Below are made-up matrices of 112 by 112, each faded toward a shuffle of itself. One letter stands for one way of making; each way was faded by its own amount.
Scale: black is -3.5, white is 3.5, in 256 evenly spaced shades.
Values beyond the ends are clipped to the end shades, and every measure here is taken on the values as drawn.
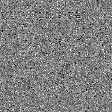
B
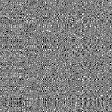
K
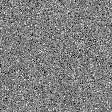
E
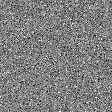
E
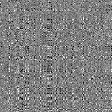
K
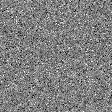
E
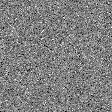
E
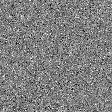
E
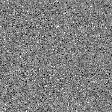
B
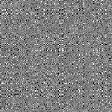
K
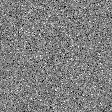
E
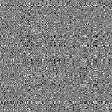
K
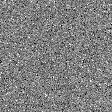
E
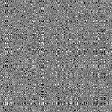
K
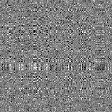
K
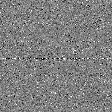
B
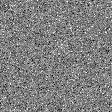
E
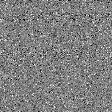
B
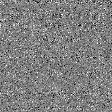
B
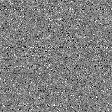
B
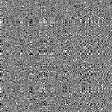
K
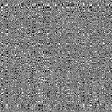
K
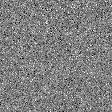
E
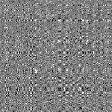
K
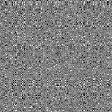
K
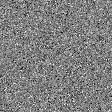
E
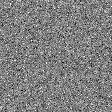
E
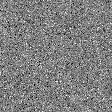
E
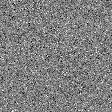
E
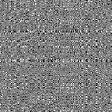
K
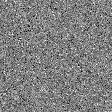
E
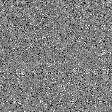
B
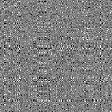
K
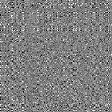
K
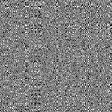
K
